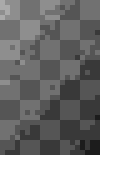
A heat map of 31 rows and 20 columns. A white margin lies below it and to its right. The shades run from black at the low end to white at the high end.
The field is checkered. Values rise toward the top left. The top left is the ninth with the highest average. The ninth with the lowest average is the bottom right.
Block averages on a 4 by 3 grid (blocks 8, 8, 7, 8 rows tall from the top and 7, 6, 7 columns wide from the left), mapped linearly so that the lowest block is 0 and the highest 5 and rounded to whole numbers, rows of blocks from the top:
5 4 3
4 3 2
3 2 1
2 1 0
